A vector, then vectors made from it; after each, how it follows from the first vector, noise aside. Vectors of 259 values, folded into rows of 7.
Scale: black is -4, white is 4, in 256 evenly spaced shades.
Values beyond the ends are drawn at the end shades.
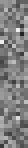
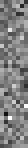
reversed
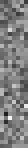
reversed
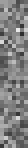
copied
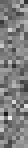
reversed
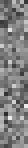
reversed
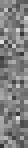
copied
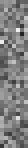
copied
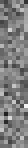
reversed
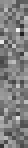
copied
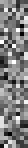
scaled up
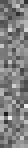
reversed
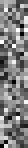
scaled up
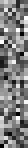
scaled up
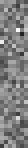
copied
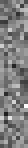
reversed
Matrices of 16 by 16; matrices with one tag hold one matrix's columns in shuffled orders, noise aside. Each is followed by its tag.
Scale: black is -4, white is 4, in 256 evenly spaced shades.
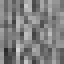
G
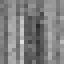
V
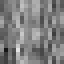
G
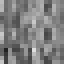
G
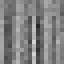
V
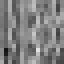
G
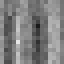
V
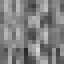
G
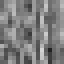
G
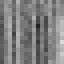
V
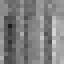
V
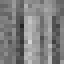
V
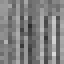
V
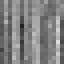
V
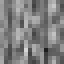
G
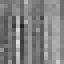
V
